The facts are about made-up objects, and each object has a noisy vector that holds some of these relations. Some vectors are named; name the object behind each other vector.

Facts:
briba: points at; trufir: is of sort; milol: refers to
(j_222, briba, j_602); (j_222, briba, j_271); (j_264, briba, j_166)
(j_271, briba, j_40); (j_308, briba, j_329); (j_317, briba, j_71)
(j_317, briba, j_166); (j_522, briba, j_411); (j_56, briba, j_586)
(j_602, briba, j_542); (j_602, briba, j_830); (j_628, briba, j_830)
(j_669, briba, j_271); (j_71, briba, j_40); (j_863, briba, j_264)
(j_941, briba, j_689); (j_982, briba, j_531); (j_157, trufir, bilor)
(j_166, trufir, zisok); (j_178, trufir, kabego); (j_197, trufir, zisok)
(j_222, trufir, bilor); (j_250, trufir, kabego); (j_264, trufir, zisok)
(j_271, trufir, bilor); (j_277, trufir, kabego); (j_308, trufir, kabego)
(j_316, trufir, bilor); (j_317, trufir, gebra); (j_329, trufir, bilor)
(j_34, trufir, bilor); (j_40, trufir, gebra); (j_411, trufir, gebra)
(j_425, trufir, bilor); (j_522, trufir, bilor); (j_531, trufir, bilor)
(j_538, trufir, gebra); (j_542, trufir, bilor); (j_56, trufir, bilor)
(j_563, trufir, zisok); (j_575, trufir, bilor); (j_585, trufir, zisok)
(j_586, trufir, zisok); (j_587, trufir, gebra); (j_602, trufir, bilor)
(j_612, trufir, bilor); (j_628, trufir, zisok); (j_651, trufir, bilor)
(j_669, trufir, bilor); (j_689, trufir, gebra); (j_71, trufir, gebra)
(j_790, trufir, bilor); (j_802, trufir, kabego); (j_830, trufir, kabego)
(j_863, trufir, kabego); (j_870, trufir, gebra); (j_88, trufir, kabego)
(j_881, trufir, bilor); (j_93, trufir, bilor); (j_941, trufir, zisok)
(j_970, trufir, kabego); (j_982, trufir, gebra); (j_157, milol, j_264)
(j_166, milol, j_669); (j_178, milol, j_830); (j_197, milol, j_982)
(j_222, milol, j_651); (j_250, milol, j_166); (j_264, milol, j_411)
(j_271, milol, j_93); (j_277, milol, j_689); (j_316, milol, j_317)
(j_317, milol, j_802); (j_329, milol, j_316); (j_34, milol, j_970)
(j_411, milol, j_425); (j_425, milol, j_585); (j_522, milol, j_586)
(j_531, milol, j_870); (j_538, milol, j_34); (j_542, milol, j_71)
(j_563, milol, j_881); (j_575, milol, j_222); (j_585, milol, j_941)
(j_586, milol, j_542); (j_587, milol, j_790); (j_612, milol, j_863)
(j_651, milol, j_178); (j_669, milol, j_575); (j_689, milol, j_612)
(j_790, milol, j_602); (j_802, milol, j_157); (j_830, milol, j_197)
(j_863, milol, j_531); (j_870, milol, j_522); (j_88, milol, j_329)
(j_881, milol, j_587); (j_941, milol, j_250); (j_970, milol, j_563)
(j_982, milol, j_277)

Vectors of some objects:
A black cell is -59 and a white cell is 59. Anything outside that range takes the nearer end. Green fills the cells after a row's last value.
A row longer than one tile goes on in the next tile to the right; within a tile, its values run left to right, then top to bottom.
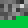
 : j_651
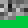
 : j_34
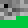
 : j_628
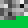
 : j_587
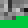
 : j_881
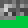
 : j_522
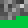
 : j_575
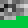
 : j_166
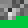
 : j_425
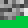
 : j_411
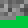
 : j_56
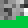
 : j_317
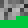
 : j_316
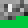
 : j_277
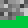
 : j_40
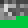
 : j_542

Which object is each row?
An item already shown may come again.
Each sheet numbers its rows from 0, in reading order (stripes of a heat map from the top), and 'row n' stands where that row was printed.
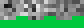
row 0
j_563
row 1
j_802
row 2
j_56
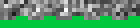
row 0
j_870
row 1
j_308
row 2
j_250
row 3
j_542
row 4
j_531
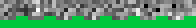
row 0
j_612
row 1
j_250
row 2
j_157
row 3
j_157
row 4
j_411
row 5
j_197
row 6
j_264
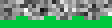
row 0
j_317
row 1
j_586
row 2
j_88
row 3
j_538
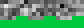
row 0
j_71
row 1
j_522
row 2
j_628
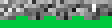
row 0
j_970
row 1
j_689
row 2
j_982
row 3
j_863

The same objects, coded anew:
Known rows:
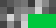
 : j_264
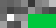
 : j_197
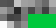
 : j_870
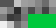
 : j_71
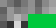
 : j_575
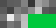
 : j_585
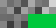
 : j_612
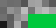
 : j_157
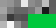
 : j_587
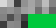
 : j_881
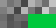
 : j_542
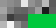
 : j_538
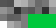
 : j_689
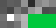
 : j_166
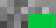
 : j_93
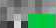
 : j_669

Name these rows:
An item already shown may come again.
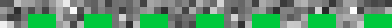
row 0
j_71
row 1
j_970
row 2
j_628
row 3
j_531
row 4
j_628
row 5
j_411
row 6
j_250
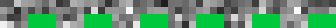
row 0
j_71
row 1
j_317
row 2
j_88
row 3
j_628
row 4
j_264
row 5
j_250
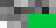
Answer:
j_982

